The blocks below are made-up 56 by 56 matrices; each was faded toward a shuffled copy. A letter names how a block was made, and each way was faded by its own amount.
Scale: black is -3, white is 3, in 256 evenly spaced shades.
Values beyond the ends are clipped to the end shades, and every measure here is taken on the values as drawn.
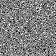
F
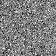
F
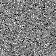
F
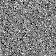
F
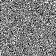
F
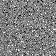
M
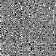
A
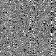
A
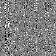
A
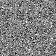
F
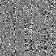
A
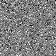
M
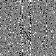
A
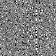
A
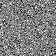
M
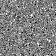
M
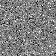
M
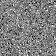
M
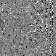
A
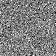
F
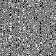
A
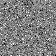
M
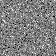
M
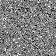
M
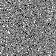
M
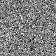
F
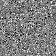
M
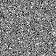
M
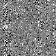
A
